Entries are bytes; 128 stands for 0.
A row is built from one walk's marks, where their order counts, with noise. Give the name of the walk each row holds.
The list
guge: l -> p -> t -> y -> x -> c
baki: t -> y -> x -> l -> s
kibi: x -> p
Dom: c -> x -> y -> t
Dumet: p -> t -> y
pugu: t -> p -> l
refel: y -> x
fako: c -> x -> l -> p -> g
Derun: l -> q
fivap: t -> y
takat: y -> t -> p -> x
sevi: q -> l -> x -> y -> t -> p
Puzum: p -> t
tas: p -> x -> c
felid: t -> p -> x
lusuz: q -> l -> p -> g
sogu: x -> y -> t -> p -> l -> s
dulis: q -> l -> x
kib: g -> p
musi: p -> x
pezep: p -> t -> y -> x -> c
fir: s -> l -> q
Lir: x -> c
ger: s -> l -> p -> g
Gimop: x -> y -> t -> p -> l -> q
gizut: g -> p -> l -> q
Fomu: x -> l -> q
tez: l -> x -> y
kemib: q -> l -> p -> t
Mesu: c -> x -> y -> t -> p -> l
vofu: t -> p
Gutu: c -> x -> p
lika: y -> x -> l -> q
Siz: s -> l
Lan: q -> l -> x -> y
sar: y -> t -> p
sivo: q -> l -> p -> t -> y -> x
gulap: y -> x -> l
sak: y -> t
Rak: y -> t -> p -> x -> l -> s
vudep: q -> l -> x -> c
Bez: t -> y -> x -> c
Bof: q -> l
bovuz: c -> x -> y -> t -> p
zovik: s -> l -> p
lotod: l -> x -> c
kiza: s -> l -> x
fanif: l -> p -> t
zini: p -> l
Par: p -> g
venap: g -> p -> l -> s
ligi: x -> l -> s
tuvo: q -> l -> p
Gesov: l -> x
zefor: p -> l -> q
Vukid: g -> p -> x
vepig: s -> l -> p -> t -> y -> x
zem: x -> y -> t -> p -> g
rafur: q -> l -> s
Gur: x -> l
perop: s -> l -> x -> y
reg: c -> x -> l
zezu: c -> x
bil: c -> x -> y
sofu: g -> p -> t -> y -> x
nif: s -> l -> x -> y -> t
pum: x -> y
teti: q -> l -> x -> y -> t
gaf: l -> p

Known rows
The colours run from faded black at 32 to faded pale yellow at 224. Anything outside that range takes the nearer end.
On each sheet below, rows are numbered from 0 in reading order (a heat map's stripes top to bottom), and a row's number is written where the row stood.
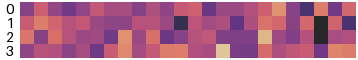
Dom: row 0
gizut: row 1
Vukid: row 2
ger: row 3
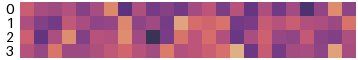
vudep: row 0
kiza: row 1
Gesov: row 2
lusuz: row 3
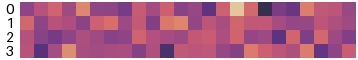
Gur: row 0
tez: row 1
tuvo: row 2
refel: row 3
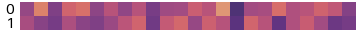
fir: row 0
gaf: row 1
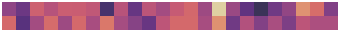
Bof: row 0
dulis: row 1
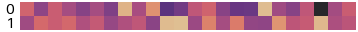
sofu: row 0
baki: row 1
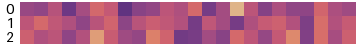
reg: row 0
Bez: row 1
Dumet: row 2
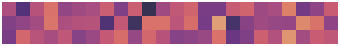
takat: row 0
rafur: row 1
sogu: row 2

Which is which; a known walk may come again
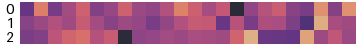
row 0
nif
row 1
kemib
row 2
gulap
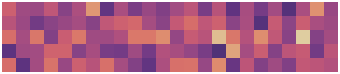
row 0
vudep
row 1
sevi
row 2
fivap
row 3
sak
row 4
dulis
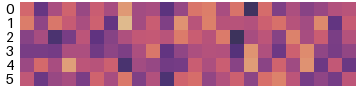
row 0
sivo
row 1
felid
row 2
zovik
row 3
sar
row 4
lika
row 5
zezu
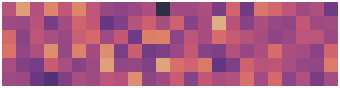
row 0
zefor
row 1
reg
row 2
tez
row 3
musi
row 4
kiza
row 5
bovuz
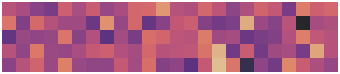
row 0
perop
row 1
Vukid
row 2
Siz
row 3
lusuz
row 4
Gur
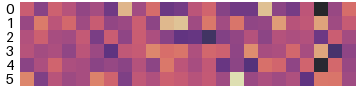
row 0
sofu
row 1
baki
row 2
Lir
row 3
vofu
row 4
venap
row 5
Lan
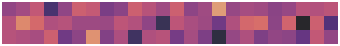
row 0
Mesu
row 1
gizut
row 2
lotod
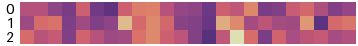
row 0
kibi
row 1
zem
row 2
pum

